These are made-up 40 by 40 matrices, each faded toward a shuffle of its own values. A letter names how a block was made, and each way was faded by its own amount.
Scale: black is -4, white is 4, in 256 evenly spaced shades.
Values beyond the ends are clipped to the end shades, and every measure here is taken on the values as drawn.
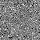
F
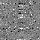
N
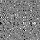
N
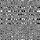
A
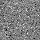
F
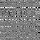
A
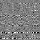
A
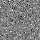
F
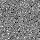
F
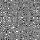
N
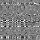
A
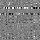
A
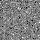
F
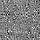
N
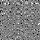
N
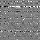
A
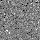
F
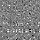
N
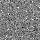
F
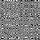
A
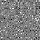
N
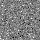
F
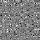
N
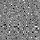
N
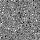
F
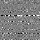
A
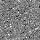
F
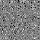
N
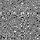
N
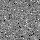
F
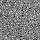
F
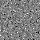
F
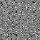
N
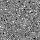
F
